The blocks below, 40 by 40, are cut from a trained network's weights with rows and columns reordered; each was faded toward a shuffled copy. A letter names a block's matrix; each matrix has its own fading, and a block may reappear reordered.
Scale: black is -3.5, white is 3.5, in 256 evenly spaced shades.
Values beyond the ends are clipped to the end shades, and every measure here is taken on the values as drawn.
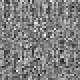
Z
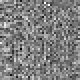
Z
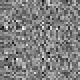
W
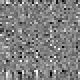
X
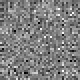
X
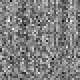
Z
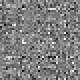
X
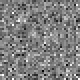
X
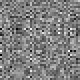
W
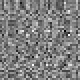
W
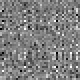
X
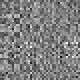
W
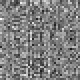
Z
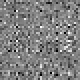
X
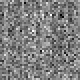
Z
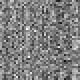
Z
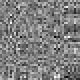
W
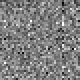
X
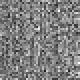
Z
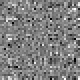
X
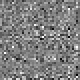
X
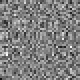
W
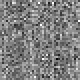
Z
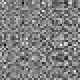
W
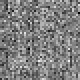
Z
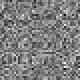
W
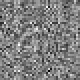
Z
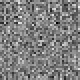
Z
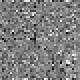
X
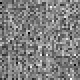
Z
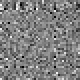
X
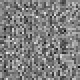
Z
